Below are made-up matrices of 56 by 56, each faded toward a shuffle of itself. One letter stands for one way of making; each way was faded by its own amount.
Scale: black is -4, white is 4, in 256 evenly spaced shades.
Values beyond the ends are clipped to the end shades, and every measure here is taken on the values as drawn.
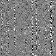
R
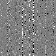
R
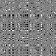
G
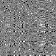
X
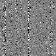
R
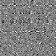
X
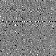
X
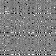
G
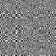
G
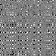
G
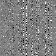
R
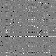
G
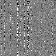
R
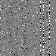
R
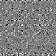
X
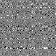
X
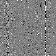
R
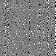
R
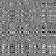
G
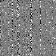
R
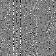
R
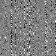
R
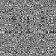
X
